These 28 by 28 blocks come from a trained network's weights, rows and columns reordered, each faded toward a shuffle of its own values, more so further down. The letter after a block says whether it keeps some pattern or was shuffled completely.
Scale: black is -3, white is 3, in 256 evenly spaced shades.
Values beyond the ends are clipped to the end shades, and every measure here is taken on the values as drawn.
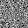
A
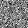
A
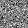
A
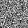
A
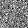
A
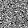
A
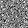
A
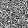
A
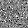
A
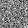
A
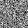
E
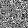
A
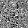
E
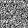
E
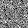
A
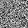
A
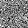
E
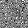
E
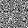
E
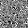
E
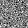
A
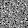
A
